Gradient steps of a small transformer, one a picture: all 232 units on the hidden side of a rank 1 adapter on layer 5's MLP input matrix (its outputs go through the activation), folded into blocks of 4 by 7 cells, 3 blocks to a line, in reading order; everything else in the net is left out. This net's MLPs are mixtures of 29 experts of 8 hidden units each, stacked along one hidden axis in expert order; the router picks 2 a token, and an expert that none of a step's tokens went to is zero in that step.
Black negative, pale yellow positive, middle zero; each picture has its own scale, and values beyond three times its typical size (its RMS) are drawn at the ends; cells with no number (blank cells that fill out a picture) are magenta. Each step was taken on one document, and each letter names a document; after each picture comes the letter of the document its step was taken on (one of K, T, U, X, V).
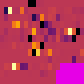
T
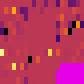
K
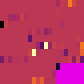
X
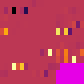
K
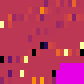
X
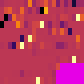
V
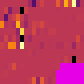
V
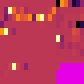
K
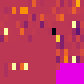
K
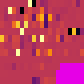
T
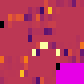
X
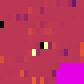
X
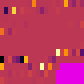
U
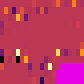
U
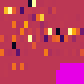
T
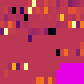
K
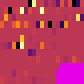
V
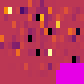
T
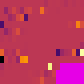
U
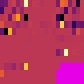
K
